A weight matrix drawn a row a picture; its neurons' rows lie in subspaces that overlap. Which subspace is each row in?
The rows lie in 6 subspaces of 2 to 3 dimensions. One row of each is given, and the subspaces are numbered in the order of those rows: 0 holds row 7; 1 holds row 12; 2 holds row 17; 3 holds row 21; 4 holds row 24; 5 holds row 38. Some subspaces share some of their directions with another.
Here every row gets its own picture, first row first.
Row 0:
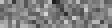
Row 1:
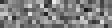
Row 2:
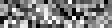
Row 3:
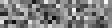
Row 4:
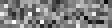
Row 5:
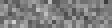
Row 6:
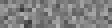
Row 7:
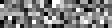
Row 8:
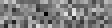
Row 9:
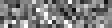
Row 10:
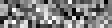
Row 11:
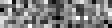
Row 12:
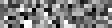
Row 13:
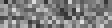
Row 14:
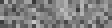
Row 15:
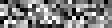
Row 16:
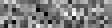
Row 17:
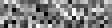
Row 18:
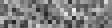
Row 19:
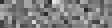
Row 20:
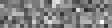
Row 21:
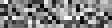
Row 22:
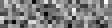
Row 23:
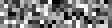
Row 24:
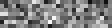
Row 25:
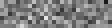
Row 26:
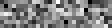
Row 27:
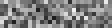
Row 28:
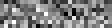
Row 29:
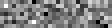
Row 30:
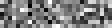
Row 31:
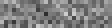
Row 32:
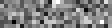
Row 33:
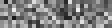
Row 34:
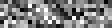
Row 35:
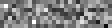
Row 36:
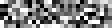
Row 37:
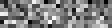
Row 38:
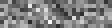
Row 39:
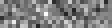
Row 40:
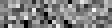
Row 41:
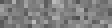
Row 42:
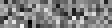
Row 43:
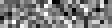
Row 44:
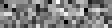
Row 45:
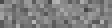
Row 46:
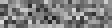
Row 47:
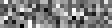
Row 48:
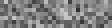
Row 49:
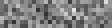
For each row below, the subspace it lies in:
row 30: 5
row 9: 1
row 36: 0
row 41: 5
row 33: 3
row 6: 1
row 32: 0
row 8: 2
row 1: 3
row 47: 1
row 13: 3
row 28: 2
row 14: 3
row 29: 4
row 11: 5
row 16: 2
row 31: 2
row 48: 3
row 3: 4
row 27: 5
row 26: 4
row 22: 4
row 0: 5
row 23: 0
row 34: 5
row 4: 0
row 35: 4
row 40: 1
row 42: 1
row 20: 0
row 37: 4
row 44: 4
